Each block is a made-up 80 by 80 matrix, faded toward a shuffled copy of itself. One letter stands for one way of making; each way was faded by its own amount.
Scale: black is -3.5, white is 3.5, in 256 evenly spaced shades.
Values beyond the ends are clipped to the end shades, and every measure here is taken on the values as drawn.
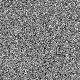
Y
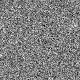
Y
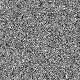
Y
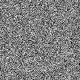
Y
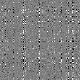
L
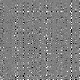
L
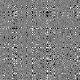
L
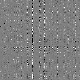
L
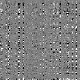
L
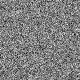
Y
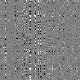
L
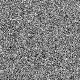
Y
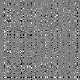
L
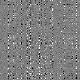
L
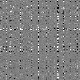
L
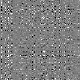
L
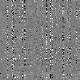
L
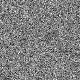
Y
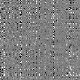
L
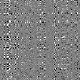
L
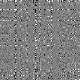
L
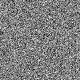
Y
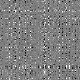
L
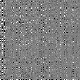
L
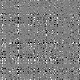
L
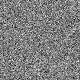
Y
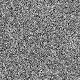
Y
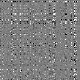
L
